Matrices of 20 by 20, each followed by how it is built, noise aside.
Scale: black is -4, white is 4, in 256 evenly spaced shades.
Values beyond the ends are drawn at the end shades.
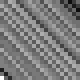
Toeplitz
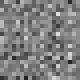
low rank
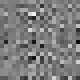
low rank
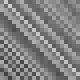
Toeplitz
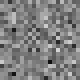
low rank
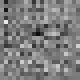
low rank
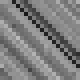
Toeplitz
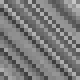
Toeplitz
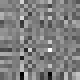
low rank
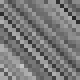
Toeplitz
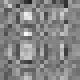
low rank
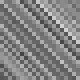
Toeplitz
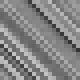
Toeplitz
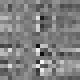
low rank
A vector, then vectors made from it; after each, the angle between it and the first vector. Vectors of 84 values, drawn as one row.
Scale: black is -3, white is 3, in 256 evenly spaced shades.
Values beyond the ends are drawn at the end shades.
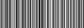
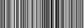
orthogonal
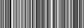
partly aligned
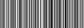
nearly opposite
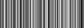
orthogonal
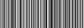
nearly opposite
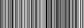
partly opposed
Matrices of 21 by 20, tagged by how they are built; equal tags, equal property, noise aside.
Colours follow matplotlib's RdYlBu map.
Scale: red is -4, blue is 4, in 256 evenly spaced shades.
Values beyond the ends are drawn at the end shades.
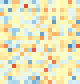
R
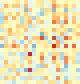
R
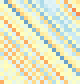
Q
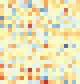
R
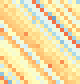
Q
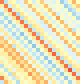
Q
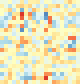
R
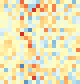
R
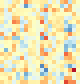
R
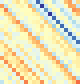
Q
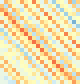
Q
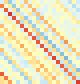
Q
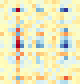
R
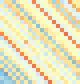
Q
